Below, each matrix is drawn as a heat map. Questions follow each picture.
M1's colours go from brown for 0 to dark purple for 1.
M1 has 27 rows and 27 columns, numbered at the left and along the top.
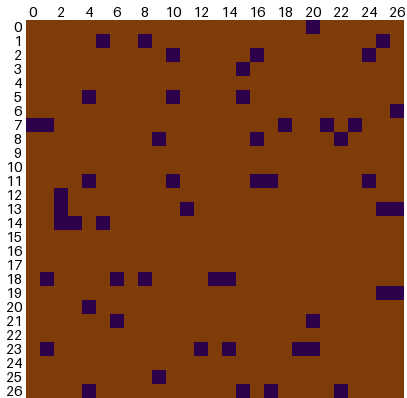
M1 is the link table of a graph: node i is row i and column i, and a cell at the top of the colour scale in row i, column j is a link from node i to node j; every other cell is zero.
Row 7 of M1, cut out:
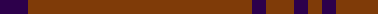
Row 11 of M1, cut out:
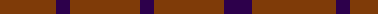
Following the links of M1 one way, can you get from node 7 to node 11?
yes
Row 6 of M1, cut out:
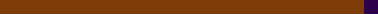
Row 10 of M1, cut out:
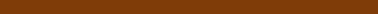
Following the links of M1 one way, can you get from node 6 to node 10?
no
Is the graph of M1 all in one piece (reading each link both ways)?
yes
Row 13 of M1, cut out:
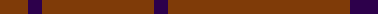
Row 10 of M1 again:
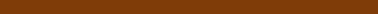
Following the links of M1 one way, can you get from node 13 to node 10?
yes
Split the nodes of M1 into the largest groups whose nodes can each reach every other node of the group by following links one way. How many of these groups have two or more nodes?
0
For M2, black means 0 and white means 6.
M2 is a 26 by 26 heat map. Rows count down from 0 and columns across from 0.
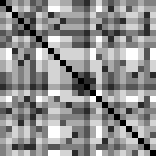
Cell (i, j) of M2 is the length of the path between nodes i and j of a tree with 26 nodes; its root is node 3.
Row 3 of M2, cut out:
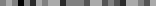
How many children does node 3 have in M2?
3
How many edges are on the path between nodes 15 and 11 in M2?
5
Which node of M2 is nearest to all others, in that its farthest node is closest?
5
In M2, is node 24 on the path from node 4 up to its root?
yes
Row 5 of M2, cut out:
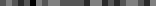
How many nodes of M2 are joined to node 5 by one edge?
5
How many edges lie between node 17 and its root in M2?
2
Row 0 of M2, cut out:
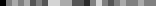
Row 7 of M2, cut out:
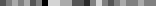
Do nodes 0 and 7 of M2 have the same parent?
yes
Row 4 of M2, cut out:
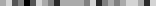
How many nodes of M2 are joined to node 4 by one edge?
3
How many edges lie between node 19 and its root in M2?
2
